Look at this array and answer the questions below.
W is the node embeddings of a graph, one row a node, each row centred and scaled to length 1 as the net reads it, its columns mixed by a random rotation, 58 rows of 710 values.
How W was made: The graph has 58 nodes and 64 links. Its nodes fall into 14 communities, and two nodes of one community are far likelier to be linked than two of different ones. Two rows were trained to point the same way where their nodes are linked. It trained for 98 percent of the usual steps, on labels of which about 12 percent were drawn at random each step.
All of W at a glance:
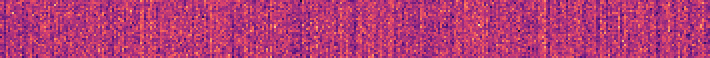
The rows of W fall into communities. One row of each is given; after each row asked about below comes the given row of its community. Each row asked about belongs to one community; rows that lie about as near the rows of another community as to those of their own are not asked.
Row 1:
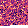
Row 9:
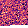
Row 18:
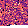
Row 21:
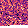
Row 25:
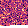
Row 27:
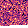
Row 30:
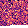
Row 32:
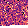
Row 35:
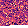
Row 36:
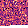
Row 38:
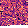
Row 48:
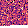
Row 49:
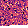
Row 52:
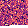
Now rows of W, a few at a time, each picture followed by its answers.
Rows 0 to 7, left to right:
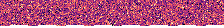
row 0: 30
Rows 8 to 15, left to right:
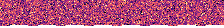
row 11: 21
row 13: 9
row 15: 32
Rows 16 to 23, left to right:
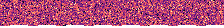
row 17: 38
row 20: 49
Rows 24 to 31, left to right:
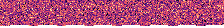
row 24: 38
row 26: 25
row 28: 27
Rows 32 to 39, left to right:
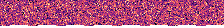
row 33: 18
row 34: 1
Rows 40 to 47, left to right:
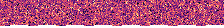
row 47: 30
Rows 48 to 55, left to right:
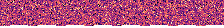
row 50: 48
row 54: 36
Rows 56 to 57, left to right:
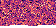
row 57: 35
